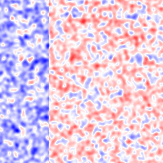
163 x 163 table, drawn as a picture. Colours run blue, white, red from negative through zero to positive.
There are no regular stripes. The texture is blotchy. A vertical seam about 30% of the way across splits the table, and the right part is higher. Overall the values sit about 50% of the way up the scale. No lone cell stands out from its neighbours.
